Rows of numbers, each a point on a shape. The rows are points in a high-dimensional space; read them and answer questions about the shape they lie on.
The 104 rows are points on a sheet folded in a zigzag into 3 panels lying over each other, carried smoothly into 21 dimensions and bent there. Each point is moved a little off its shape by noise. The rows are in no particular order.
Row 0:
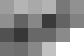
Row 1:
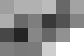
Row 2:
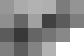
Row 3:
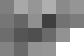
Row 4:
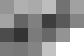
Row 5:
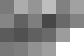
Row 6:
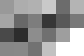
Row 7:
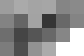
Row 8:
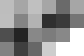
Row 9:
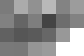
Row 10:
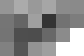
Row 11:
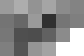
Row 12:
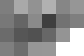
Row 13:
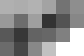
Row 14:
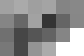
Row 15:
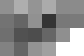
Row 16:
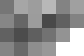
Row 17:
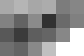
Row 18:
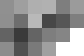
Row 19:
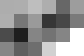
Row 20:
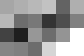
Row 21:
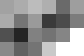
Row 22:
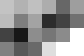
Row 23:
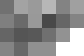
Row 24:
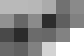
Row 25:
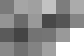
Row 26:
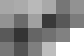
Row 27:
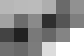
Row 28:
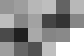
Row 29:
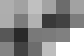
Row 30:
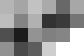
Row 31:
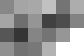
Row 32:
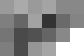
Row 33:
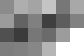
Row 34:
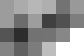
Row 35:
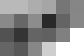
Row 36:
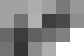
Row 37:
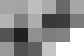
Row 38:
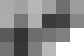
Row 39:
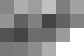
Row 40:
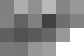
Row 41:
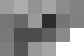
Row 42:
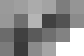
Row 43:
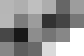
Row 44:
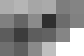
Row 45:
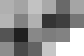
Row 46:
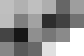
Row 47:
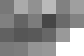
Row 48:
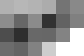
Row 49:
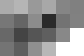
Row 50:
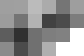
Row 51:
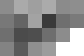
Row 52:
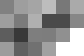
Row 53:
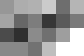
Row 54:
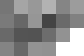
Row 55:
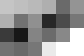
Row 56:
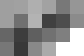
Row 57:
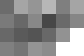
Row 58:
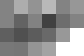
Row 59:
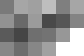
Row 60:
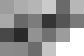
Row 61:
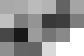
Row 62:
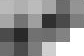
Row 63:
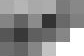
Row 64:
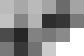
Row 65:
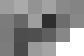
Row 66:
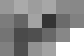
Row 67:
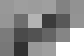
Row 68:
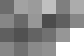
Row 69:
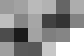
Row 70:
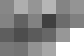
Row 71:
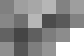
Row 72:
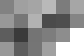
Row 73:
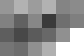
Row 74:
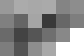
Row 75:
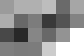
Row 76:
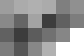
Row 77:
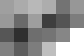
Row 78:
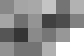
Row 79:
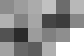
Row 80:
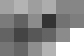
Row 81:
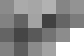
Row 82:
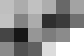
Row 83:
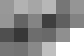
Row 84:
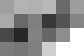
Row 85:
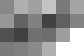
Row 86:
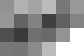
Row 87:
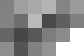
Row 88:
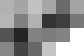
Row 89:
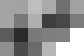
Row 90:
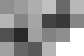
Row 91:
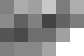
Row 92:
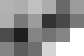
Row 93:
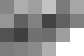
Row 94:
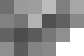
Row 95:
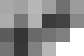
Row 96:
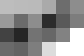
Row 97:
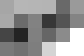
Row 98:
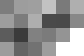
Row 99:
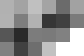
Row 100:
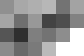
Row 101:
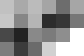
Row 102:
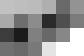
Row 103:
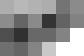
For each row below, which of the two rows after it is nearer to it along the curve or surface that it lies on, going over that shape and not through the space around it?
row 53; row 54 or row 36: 54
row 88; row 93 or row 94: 94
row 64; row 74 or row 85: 74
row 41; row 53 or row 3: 3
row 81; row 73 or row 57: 57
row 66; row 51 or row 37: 51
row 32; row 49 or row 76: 76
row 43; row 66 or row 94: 66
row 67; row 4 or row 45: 45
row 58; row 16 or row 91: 91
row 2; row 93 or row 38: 93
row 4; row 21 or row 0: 0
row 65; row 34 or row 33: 34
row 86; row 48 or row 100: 48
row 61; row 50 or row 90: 90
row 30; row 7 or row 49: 7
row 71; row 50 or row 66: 50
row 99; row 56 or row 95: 95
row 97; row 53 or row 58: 53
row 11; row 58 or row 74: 74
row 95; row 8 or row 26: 8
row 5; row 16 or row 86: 86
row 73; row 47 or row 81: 47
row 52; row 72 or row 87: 72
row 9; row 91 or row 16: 91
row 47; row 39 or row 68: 39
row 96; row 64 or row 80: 80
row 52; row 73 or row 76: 76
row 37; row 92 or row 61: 61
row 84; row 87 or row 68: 68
